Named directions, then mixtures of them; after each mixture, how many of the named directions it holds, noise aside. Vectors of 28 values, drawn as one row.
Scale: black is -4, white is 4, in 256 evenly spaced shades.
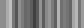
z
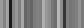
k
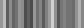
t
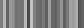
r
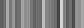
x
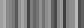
three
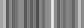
one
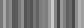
two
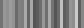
three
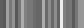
one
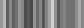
one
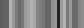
three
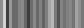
two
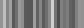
one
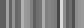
one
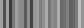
two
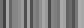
two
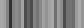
two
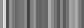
two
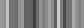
two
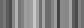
one
